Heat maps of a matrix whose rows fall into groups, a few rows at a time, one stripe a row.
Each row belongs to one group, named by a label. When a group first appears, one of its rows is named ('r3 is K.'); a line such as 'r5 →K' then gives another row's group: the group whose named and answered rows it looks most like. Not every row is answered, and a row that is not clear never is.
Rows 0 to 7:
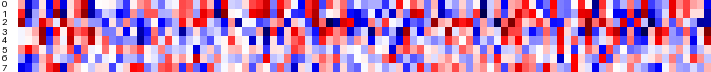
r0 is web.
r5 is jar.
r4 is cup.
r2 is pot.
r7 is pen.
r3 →cup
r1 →web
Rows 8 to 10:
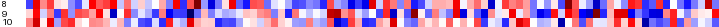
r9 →cup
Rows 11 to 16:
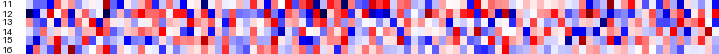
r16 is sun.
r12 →pen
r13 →web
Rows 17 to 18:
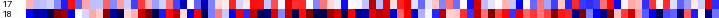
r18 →pen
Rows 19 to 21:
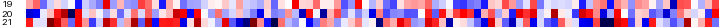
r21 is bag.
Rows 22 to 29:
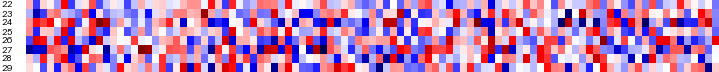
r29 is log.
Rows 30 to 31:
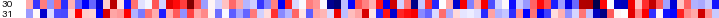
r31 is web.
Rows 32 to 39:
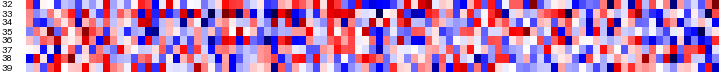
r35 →cup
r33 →log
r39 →bag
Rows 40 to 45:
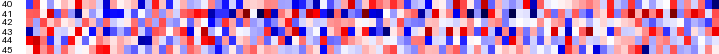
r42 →log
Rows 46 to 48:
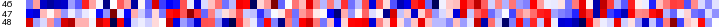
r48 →pot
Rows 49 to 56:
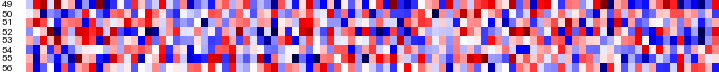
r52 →cup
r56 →web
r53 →log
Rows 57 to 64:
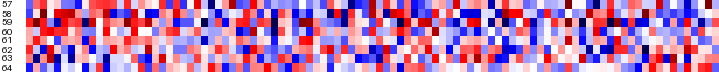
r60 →bag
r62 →bag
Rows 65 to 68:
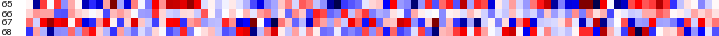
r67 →bag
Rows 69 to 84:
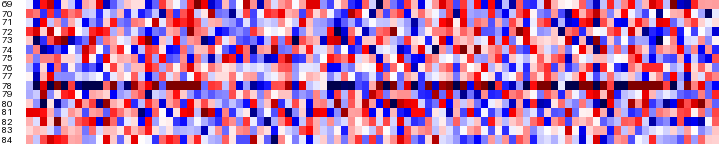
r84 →bag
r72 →pot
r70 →pot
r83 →jar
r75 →log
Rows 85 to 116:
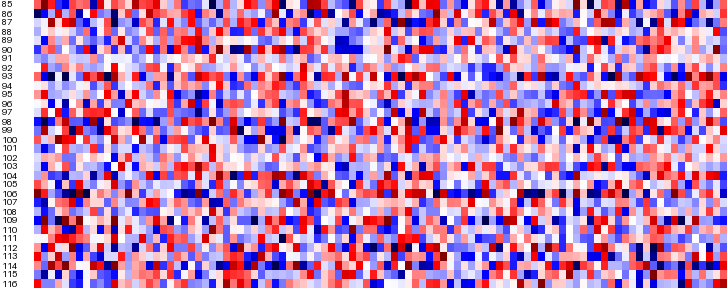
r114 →log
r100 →bag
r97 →cup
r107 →pen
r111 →bag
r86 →pen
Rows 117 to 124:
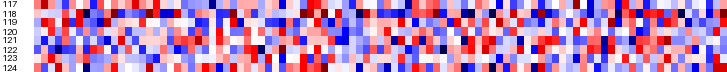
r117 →jar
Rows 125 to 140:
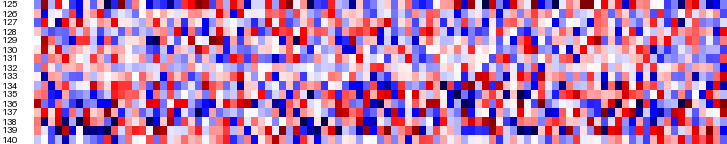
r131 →log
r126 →web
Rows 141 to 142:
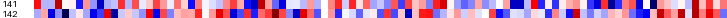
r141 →bag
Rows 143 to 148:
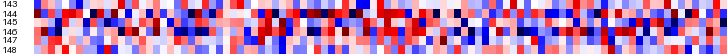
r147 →bag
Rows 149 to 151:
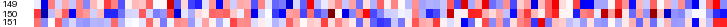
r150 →pot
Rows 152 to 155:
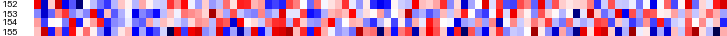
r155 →pot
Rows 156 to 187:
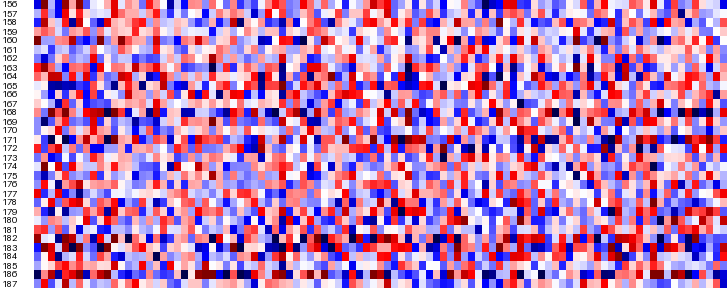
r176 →sun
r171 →web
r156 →sun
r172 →bag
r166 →log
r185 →bag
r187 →sun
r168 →log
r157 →sun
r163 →jar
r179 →web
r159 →jar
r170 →cup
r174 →pot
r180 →cup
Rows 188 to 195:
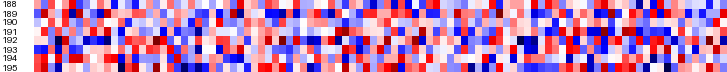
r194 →pot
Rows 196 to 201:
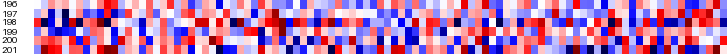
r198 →web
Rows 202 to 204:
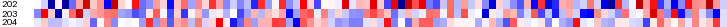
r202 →web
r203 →sun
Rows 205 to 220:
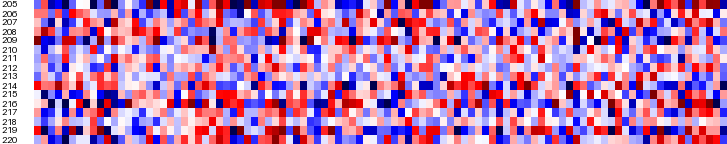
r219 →web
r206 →pot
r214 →pot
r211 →sun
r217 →web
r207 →web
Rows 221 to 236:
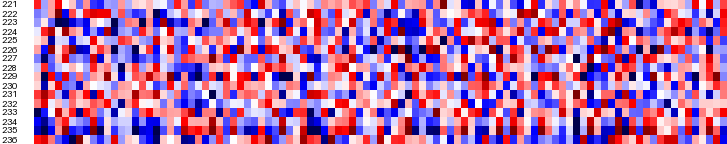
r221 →bag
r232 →cup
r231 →jar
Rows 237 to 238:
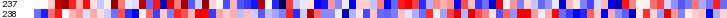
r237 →bag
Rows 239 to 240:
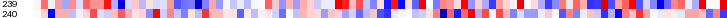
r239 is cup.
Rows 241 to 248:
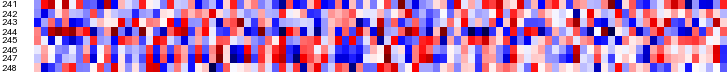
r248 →pen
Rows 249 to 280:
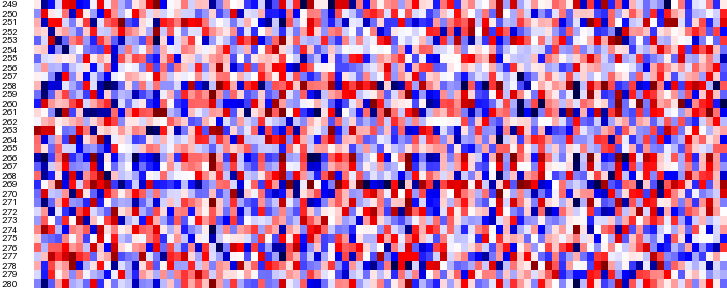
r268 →web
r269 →cup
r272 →web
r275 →pen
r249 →pen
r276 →log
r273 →sun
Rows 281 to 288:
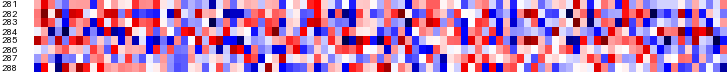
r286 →log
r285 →pot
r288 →sun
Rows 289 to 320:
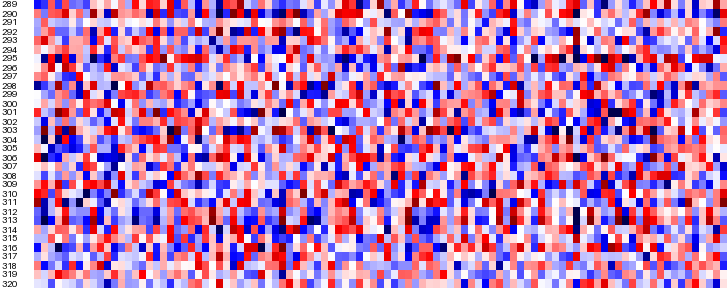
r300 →cup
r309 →cup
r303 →pot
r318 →web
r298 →pen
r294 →log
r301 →bag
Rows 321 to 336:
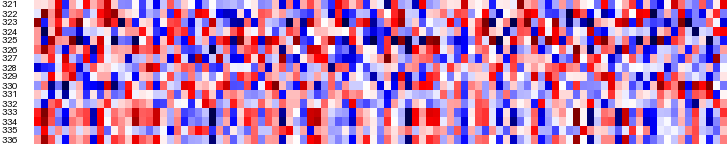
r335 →pot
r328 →pen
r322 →pot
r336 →jar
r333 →jar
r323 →pot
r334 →jar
